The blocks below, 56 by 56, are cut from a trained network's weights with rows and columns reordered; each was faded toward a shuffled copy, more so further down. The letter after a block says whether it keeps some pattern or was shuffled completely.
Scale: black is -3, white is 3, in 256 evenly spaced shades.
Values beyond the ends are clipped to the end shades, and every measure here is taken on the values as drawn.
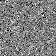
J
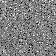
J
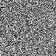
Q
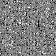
Q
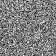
J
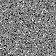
J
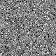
J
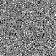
Q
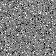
J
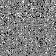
Q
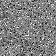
J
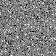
J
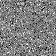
J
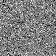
J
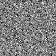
Q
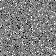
J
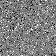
J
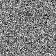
J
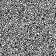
J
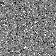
J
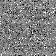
Q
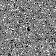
J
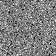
J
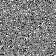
J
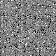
Q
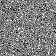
J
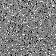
J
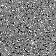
J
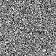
Q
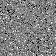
J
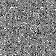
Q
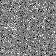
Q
